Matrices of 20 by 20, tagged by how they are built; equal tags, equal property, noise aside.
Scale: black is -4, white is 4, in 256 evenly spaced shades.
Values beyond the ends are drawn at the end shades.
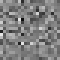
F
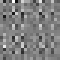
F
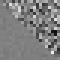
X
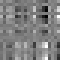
F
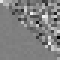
X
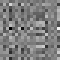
F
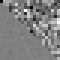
X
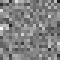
F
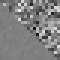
X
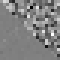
X
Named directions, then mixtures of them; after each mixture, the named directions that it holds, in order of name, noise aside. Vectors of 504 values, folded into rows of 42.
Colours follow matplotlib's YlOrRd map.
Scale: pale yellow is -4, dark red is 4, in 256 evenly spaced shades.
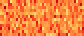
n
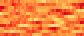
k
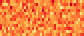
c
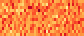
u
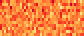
c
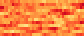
k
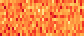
c, n, u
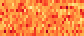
c, k, u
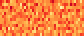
c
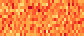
u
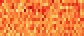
c, u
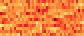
k, n, u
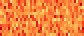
n
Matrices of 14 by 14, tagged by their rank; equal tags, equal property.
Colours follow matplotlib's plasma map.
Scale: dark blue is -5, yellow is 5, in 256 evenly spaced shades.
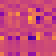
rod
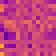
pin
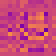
rod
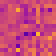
pin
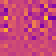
pin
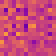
pin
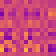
rod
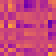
rod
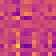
rod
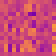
pin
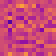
pin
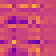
rod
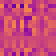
rod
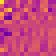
pin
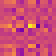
rod
